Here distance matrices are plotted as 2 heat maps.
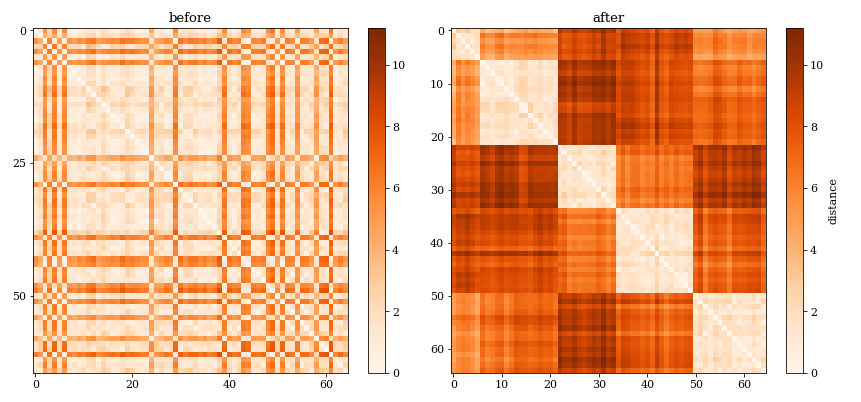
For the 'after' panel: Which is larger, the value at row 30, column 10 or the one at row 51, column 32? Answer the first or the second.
the first
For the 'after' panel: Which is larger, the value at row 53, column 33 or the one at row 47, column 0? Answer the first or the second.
the first
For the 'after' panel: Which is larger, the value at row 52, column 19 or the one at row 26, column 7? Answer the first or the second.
the second
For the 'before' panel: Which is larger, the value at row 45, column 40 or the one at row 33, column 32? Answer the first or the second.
the second
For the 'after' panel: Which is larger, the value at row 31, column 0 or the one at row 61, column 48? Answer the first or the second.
the first
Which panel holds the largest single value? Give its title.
after
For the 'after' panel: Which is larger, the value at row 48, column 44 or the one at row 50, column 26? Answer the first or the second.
the second
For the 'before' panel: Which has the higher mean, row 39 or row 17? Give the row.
39
